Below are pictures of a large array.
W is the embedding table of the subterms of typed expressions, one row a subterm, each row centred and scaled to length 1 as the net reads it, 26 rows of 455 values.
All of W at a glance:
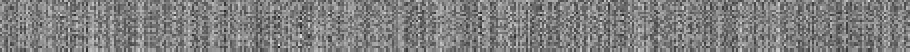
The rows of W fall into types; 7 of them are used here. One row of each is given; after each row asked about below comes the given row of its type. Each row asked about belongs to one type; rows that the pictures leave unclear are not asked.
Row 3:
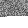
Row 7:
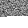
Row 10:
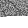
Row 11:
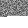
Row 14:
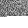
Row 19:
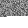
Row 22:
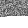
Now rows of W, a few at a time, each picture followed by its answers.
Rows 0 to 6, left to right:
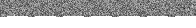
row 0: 7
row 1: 19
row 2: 11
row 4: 3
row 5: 7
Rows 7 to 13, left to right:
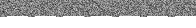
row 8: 19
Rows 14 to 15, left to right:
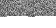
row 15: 11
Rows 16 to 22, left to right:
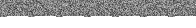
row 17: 10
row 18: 19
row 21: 22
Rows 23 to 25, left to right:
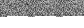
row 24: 14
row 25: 14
